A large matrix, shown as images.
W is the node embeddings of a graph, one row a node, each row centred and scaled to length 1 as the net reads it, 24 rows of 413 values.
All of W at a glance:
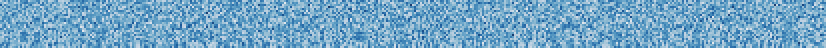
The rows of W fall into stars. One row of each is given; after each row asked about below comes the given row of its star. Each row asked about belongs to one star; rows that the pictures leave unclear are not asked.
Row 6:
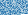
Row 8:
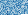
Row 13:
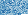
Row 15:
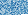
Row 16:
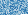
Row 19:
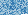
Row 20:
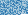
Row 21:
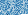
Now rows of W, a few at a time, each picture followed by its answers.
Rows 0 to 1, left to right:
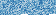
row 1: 19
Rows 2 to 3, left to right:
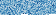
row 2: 6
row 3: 8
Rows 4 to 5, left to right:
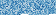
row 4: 8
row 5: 19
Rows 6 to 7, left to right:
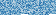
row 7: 15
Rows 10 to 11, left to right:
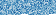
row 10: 21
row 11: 19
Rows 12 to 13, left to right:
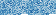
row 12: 13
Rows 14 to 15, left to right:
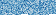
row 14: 21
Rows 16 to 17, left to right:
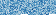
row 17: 20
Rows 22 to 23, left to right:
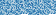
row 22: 21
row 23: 6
